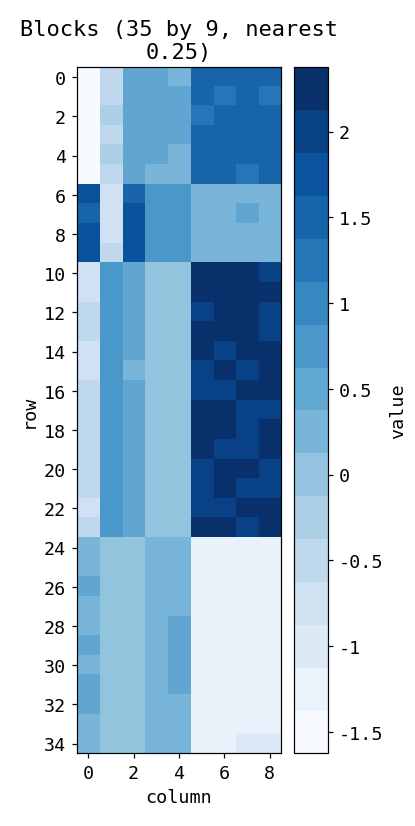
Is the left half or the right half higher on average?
right
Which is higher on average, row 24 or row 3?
row 3
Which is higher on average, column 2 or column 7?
column 7
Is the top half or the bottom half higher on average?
top
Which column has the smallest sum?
0
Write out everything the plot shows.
Title: Blocks (35 by 9, nearest 0.25)
x-axis: column, ticks 0 2 4 6 8
y-axis: row, ticks 0 2 4 6 8 10 12 14 16 18 20 22 24 26 28 30 32 34 (0 at the top)
Colour bar: value, ticks -1.5 -1 -0.5 0 0.5 1 1.5 2
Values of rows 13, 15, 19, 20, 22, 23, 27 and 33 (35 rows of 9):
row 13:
-0.5 0.75 0.5 0 0 2.25 2.25 2.25 2
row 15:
-0.75 0.75 0.25 0 0 2 2.25 2 2.25
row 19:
-0.5 0.75 0.5 0 0 2.25 2 2 2.25
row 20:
-0.5 0.75 0.5 0 0 2 2.25 2.25 2
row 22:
-0.75 0.75 0.5 0 0 2 2 2.25 2.25
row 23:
-0.5 0.75 0.5 0 0 2.25 2.25 2 2.25
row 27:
0.25 0 0 0.25 0.25 -1.25 -1.25 -1.25 -1.25
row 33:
0.25 0 0 0.25 0.25 -1.25 -1.25 -1.25 -1.25
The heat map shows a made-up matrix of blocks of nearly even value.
